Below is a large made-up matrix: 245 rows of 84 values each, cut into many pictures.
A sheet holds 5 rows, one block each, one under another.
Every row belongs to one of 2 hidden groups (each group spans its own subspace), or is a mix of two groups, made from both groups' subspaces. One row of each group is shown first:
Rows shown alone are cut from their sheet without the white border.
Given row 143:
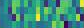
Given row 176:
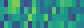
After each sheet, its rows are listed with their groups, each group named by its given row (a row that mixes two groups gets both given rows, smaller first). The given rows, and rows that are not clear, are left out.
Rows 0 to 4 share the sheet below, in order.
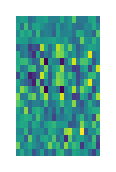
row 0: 143
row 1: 176
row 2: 176
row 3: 143
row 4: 143
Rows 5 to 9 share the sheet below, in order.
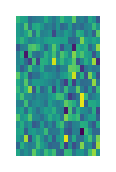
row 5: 143
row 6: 143
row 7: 143
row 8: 143
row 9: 143
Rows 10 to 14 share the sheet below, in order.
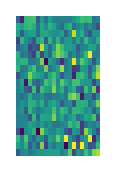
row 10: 176
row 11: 176
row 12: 143
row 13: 143
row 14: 143 and 176
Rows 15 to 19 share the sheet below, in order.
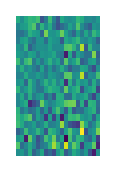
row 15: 176
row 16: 143
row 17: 143
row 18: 143 and 176
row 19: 143
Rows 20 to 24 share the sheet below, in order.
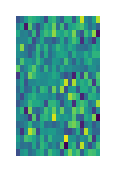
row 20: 143
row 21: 176
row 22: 143
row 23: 143
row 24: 143 and 176
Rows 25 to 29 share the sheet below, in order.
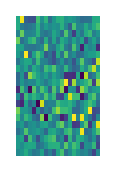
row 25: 176
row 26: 143
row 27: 143
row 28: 176
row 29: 143
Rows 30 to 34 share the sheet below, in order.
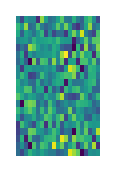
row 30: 143 and 176
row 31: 143
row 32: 143 and 176
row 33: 176
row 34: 143
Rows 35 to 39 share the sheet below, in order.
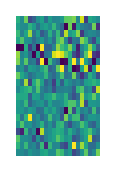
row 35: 143
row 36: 176
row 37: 143
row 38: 143
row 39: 176
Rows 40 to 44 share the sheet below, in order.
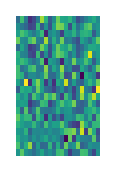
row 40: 176
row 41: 176
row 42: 143
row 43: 143 and 176
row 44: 143
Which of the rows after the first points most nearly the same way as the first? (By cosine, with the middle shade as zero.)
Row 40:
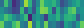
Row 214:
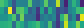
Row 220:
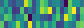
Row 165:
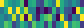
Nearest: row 220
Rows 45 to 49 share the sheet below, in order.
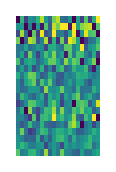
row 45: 143 and 176
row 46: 143
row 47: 176
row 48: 143
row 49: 176
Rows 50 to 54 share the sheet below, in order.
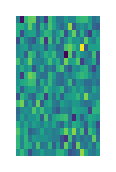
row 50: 176
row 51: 143
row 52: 176
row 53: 176
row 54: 143
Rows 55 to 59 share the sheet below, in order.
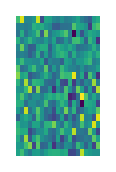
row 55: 176
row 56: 176
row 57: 143
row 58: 143
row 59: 143
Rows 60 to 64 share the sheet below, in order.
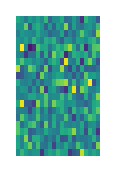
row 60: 143
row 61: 143 and 176
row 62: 143 and 176
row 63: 176
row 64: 143
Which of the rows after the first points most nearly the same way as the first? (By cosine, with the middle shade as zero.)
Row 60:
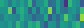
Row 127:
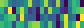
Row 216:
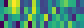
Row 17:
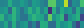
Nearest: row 127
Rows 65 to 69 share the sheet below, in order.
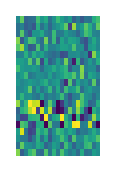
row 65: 143 and 176
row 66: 143 and 176
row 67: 143
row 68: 176
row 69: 176
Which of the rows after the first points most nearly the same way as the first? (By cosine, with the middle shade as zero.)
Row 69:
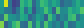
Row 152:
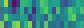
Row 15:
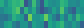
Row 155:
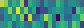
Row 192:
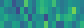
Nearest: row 152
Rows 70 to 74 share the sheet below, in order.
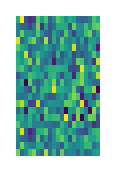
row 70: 176
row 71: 143
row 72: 143
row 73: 143 and 176
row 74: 176
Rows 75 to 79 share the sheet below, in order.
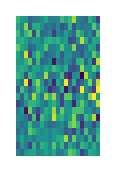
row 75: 143
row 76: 143
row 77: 143
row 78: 143
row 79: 143
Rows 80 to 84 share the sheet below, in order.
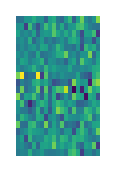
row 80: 143
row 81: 143 and 176
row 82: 176
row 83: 176
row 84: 143
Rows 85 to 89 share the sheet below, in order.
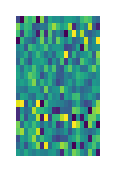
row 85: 176
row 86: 143
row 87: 176
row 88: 176
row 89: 176
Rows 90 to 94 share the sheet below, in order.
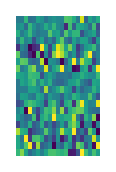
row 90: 143
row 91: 176
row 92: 176
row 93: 143
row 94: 143
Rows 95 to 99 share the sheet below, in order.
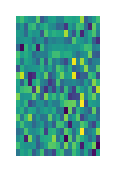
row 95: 143 and 176
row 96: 176
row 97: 143 and 176
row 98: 143
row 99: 143
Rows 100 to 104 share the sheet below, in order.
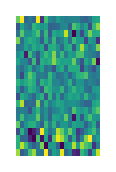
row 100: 176
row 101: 143
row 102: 176
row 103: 176
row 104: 176
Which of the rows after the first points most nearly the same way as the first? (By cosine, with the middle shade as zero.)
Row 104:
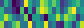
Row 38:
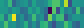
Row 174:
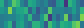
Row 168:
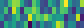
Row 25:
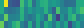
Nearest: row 25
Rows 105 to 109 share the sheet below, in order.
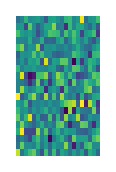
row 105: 143
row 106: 176
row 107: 176
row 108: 143
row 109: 176
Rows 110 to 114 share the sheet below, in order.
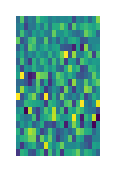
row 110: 143 and 176
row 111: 143
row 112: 176
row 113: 143
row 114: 176
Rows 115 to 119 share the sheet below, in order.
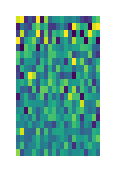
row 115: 176
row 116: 176
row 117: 143 and 176
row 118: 143
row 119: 176
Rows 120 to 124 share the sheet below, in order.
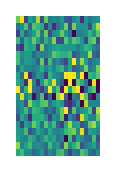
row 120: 143 and 176
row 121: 176
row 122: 143
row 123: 143
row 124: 143
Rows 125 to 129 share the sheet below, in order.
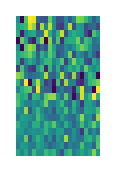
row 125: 176
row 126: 176
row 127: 143
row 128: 143
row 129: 143
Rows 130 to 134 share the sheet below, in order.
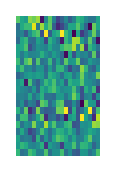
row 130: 176
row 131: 143
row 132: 143
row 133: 143 and 176
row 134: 176
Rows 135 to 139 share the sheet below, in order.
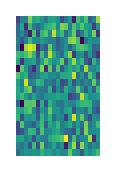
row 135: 143
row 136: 176
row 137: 143
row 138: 176
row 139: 143 and 176
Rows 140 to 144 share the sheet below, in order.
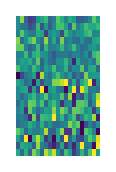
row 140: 176
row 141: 143 and 176
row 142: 143 and 176
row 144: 143
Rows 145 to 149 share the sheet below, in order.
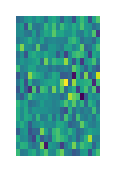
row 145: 143
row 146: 143 and 176
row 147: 143
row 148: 143
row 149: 176
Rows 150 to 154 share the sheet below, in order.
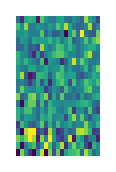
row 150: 143 and 176
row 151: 176
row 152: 176
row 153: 176
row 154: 176
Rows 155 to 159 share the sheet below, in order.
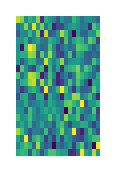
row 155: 143 and 176
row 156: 176
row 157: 176
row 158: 143
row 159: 143
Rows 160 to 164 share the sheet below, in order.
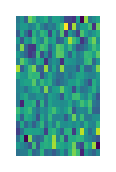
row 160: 143
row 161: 176
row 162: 176
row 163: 176
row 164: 143
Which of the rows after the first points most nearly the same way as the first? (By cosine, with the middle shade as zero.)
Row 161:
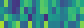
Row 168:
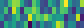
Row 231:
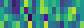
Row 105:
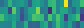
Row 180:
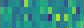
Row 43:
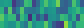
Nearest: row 231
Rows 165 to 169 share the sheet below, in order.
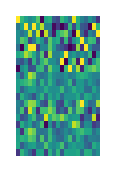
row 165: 143 and 176
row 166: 143 and 176
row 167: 176
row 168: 143 and 176
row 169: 176
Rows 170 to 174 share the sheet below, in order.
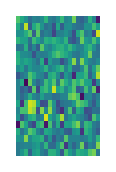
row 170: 143
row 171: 176
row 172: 143
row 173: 176
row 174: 143 and 176
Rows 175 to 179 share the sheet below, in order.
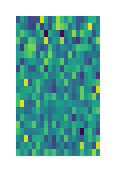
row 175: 176
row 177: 143
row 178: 176
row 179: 143
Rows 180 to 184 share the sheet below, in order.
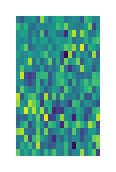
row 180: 143 and 176
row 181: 143
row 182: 176
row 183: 143 and 176
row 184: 143 and 176
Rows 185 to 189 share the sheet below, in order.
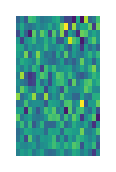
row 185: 143
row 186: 143
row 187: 176
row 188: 143
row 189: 143
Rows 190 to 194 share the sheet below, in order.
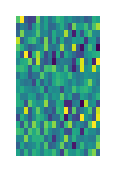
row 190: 176
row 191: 143
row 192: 176
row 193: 143
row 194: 143 and 176
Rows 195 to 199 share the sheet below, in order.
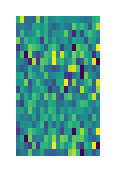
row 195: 176
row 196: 143
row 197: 143
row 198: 143 and 176
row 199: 143
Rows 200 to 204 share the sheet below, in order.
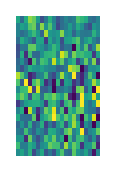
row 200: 176
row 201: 143
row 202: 143
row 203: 143
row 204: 143
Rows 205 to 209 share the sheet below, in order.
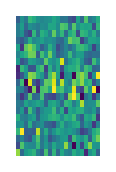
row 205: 143
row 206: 176
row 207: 143
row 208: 143
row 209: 176
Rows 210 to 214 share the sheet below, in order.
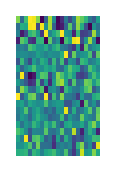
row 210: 176
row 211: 143
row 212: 176
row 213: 143
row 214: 143
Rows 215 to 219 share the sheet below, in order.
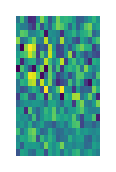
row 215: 176
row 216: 176
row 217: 176
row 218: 143
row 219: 176
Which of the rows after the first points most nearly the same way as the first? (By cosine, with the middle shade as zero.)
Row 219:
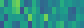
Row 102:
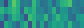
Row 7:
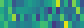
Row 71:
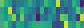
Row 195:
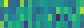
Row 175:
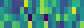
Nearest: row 102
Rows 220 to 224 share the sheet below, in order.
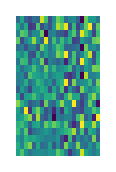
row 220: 143 and 176
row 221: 143 and 176
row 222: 143
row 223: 143
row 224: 143
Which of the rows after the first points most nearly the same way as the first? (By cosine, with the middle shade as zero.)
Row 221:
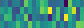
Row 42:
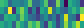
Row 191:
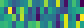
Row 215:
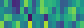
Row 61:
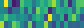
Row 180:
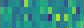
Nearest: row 180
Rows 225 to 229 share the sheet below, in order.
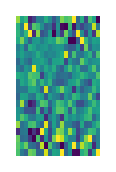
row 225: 143
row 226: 143
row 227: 176
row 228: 176
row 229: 176
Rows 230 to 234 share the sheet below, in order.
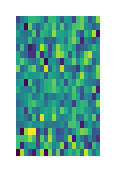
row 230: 143
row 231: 176
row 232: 143
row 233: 143
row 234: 176
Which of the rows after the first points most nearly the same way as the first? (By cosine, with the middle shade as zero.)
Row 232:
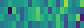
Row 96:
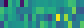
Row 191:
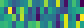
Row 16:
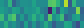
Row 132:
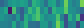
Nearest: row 132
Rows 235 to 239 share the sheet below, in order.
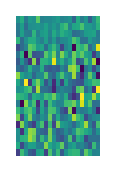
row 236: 143
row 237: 143
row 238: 143 and 176
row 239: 176
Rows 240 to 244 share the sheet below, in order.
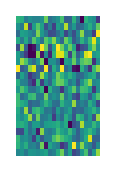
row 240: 143
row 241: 176
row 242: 176
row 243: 143
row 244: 176
